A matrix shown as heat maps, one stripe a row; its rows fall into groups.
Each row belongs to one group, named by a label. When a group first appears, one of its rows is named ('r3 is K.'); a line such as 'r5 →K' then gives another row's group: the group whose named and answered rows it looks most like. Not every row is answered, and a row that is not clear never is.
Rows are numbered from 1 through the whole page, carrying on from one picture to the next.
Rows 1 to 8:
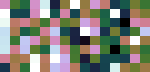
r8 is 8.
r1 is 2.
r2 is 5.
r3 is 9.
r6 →9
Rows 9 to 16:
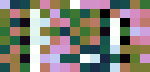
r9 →2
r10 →8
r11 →5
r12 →8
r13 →5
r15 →5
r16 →8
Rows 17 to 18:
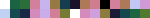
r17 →5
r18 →2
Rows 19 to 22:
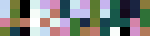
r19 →2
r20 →2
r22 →5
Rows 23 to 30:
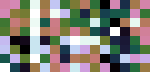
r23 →8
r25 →9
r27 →2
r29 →8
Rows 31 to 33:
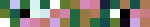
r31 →8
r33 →9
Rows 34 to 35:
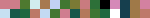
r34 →8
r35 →5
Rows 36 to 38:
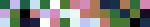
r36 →8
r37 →2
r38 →2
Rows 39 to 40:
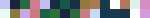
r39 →5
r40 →9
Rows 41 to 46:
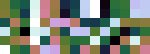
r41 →5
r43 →8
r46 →5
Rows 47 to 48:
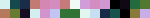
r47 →2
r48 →5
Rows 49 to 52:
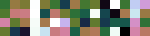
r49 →8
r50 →9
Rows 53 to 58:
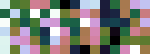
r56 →9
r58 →9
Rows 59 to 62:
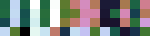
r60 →8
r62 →2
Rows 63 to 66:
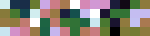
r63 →2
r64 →5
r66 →9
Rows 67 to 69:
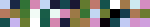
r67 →5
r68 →9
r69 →8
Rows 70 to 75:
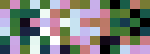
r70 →9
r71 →2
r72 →2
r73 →2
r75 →8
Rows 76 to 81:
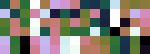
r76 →8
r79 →9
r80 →2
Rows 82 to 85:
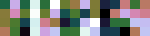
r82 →8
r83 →8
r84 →5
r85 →5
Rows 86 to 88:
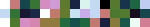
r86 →5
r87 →2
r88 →9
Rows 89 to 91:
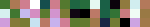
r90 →9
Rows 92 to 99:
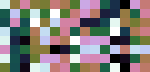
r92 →9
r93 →8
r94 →8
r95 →5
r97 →5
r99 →5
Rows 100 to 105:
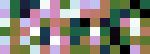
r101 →2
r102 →9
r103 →9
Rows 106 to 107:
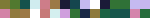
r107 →9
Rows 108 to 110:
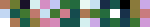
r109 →5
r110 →5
